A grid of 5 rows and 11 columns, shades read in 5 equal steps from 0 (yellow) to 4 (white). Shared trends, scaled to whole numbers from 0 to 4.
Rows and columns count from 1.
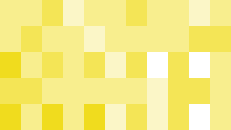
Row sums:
22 20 21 19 18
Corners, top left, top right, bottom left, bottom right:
2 2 0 2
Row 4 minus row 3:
1 -1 1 0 1 -1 1 -1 0 -3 0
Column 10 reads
3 1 4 1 4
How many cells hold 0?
4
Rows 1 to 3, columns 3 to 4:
1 3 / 2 2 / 1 2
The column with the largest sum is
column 8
